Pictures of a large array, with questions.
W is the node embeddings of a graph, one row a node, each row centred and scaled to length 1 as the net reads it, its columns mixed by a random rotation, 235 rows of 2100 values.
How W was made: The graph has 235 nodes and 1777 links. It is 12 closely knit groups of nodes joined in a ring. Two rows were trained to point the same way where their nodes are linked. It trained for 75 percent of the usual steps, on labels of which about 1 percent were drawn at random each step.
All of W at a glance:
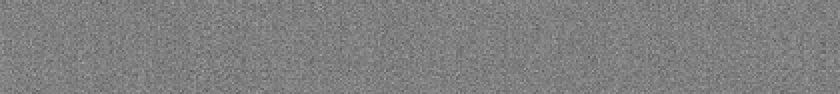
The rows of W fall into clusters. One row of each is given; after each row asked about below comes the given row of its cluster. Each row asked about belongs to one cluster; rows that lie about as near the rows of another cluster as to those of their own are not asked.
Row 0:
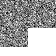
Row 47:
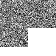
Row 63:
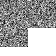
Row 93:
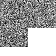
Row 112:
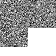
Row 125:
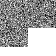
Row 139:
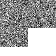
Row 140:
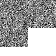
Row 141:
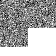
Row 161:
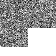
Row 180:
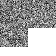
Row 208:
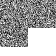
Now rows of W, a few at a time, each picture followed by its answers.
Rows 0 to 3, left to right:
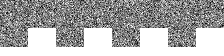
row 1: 139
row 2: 47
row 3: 0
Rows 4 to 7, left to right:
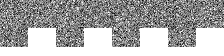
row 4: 140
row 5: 0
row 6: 0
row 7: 141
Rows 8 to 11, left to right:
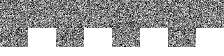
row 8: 140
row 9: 140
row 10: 141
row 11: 180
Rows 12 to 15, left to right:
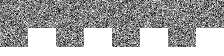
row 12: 63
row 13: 161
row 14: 161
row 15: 125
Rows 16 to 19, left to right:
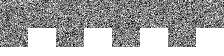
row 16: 47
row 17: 140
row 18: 141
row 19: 93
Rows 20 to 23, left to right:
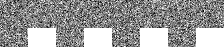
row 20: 161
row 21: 0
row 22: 161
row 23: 161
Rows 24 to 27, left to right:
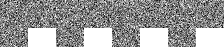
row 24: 139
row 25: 125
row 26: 47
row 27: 208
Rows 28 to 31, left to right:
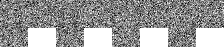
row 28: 141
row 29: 141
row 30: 0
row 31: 140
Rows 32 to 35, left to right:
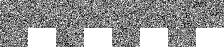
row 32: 112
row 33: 112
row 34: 125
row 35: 141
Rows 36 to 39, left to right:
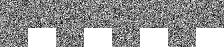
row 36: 139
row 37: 93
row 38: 161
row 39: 125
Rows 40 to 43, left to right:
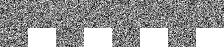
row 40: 161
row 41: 125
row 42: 63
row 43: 139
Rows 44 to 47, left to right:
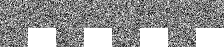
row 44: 125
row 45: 112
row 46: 0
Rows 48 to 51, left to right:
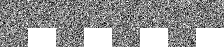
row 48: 63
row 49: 140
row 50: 139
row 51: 47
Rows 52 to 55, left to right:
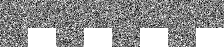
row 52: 208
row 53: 161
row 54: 93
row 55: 208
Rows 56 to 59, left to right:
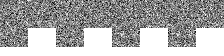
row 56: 63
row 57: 0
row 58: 180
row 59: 180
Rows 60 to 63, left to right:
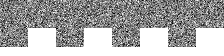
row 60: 63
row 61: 112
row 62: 0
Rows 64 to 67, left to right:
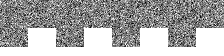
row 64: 47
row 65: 93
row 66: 141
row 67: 93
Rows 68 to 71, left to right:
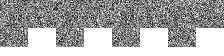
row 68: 139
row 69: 139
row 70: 139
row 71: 47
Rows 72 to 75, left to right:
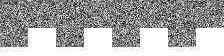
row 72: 63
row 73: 93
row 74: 63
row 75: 141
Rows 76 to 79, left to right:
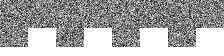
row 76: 112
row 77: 140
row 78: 0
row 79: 180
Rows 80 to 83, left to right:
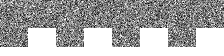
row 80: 47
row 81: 0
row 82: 208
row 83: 139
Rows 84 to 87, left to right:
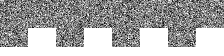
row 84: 180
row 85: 140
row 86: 161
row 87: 180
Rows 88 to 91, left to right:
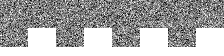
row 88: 0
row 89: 125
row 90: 63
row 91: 180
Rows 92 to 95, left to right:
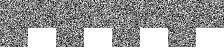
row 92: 125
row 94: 140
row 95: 112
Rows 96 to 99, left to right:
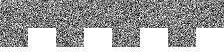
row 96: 47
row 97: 112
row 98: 93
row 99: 125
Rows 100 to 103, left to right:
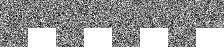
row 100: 139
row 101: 0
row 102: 139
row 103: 63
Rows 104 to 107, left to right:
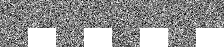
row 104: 161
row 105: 0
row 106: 112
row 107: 63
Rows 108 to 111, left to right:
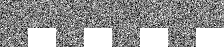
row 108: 161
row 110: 93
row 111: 93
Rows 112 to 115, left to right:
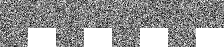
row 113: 161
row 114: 125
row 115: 208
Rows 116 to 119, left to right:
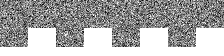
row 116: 140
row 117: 180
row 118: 0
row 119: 125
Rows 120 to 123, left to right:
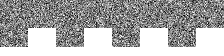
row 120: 180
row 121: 139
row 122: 208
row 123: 139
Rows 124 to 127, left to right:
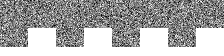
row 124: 0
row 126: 112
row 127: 208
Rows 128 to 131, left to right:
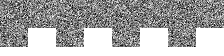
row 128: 93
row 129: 112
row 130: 112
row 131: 93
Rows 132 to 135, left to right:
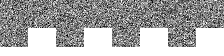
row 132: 140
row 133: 112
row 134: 125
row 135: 161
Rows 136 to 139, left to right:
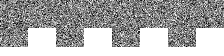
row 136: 141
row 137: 208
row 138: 180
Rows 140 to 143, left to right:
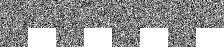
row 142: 180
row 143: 93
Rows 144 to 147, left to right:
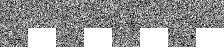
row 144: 180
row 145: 47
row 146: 141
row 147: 93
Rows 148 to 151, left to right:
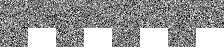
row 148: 125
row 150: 140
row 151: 139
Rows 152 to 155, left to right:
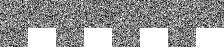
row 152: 125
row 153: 125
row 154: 0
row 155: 125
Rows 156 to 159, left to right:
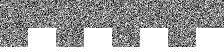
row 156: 141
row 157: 140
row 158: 208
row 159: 112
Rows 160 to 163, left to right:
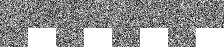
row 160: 125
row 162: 139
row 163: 208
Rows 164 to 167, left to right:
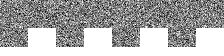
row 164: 47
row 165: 0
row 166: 125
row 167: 180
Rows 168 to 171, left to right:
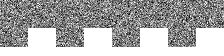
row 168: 112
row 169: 47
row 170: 63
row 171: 139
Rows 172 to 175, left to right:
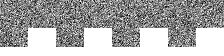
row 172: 112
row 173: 93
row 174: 112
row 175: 141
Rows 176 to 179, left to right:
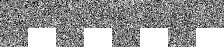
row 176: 141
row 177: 208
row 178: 47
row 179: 141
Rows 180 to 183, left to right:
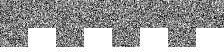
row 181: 47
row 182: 125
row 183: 47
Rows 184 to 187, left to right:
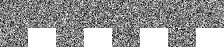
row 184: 63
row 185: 0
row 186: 208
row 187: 161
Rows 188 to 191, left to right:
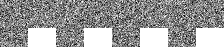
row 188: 180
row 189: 0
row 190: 93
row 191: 139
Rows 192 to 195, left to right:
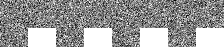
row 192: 93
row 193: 208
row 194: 112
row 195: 141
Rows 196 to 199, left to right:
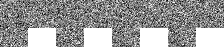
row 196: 141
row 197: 161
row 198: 112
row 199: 112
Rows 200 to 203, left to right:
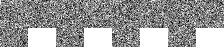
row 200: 47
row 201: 93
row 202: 161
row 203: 63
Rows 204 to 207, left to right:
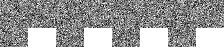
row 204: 112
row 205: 93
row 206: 140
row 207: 141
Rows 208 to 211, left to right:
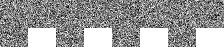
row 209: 180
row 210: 93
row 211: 63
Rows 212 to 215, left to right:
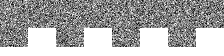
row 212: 125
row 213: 112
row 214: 0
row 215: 0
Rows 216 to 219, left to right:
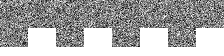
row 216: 47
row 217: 161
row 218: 93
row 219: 180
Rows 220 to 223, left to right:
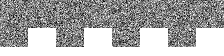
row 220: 139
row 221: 93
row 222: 161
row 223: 139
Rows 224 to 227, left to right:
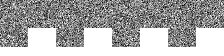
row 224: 208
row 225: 140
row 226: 112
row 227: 140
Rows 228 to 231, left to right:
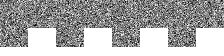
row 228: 63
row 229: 112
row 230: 180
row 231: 139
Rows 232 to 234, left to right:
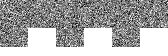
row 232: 112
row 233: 141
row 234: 63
